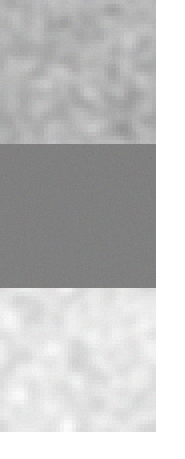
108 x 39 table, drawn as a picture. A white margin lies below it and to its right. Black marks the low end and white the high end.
The table splits into 3 rows of 1 panel. Panel 1,1: high, blotchy, faint in contrast. Panel 2,1: middling, flat. Panel 3,1: very high, blotchy, faint in contrast.
